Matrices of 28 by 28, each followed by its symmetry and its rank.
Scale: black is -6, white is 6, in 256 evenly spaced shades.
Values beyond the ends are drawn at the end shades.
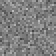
antisymmetric, full rank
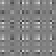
symmetric, rank one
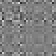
antisymmetric, rank two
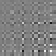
symmetric, rank two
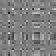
antisymmetric, rank two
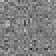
neither, rank five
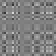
symmetric, rank one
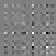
symmetric, rank two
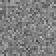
antisymmetric, full rank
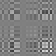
symmetric, rank one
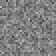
antisymmetric, full rank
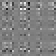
neither, rank two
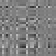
neither, rank two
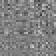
neither, rank five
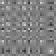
symmetric, rank two
